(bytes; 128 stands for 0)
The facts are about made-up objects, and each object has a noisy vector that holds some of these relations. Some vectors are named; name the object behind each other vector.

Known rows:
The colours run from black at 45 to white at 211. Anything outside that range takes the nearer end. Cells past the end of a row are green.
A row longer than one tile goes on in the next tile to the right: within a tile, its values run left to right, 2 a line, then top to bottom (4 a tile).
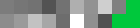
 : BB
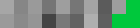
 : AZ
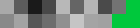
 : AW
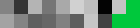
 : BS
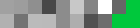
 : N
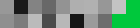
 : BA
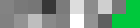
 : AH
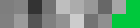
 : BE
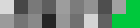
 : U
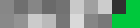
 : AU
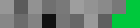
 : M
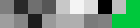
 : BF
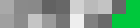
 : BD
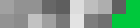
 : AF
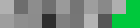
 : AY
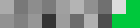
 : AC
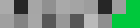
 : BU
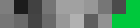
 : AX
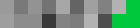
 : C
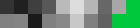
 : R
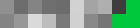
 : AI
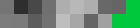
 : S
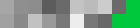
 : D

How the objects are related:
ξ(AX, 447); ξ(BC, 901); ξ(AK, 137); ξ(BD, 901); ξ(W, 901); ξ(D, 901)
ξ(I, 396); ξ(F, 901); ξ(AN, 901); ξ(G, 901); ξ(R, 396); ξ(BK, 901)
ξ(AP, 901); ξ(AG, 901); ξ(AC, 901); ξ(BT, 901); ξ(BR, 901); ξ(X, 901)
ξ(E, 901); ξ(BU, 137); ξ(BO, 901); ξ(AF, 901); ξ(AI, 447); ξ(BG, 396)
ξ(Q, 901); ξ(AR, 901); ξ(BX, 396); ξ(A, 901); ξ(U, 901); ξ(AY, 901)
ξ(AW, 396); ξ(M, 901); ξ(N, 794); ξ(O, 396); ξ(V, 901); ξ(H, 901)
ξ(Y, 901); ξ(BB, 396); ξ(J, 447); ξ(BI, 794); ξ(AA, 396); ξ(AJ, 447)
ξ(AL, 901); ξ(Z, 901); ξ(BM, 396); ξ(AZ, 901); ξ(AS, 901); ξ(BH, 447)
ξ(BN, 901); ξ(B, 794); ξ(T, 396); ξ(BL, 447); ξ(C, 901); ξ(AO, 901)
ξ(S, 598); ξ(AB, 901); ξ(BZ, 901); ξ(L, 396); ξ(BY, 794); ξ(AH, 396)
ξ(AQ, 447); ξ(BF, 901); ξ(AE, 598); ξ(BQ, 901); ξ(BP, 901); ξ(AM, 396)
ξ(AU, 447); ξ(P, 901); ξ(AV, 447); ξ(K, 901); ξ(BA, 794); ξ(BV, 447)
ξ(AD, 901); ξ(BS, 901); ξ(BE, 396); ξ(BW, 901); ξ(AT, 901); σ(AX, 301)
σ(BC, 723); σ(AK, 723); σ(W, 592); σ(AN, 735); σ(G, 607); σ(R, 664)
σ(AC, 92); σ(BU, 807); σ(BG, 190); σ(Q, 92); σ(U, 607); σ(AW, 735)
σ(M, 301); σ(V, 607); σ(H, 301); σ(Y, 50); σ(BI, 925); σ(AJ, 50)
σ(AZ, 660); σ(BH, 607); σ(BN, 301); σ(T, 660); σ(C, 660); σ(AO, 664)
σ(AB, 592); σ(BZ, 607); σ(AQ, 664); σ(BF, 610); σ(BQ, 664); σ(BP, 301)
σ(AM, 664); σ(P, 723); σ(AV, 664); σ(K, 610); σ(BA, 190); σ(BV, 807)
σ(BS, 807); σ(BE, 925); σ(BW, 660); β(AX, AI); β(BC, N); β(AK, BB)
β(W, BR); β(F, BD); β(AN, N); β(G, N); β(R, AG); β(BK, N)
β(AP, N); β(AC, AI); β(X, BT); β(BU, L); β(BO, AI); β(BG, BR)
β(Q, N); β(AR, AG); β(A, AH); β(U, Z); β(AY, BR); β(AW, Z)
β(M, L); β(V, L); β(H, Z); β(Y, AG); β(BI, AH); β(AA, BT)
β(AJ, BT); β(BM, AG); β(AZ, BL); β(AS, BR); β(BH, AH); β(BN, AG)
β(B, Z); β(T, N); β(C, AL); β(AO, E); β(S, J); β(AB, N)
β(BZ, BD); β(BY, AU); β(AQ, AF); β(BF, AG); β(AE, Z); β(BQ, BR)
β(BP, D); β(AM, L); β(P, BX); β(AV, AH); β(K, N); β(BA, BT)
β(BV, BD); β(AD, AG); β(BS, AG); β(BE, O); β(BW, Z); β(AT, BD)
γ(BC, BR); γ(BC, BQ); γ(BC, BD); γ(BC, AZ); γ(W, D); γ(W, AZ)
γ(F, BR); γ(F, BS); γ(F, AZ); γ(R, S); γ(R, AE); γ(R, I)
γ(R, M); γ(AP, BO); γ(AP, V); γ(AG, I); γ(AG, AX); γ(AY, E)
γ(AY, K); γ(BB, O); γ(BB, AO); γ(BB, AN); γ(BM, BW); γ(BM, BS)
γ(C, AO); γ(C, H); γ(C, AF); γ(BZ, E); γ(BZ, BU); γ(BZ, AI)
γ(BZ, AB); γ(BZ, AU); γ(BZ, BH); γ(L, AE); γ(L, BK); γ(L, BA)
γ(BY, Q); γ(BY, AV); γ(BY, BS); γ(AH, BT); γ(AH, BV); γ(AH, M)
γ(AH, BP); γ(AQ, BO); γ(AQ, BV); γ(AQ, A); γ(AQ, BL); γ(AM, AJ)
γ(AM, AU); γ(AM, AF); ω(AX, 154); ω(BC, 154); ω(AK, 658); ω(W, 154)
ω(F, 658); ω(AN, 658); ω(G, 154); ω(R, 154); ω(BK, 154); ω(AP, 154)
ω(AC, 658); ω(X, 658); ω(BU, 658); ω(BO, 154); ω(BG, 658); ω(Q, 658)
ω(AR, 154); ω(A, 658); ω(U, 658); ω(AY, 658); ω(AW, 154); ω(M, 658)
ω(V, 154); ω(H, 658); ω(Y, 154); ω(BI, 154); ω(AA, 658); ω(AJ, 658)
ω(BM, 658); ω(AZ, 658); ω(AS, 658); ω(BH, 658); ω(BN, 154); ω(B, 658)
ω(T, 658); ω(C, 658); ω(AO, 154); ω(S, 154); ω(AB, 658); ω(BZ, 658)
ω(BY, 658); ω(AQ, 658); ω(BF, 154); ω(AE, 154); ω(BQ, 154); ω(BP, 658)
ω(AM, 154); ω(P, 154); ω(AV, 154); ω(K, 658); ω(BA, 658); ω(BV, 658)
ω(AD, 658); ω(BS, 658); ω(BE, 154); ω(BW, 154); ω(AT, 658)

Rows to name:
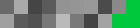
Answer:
BK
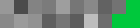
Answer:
AJ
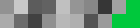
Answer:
G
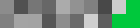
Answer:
BG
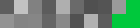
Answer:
T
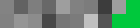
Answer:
AA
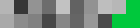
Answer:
BY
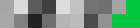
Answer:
AP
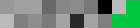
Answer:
K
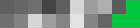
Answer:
I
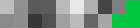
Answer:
BO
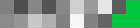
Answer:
J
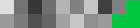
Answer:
BW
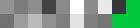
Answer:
BL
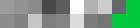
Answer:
BT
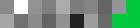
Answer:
AB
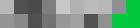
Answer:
BI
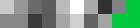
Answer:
V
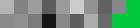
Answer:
A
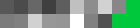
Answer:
L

